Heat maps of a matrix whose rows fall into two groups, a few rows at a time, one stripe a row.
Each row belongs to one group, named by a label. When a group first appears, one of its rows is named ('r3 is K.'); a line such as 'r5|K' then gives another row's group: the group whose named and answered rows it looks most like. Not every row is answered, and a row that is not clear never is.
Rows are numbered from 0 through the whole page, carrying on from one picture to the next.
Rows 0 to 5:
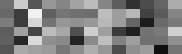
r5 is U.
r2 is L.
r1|L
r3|U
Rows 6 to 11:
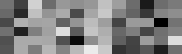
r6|L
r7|L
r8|U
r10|U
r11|U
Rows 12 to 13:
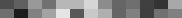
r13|L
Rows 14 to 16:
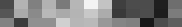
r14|U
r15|U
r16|L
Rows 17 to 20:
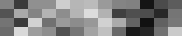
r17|L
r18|U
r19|L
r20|U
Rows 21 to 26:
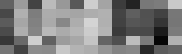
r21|U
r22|U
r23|U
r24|U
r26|L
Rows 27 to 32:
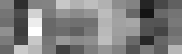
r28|L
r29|L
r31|L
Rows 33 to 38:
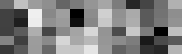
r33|U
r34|L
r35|L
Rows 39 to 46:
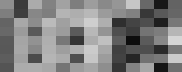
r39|L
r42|U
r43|U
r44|U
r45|U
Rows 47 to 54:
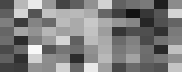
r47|U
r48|U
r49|L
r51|L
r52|L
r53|L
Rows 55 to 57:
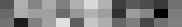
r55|U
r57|L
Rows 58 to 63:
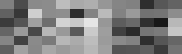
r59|L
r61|U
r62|L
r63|U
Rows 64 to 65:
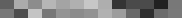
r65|L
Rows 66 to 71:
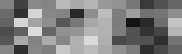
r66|L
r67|L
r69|L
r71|L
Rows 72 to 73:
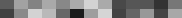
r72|U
